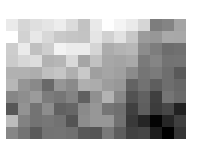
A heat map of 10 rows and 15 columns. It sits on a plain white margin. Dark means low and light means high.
The middle right is the calmest part. The field climbs toward the top left. No regular stripes run through it. The bottom right is the ninth with the lowest average.
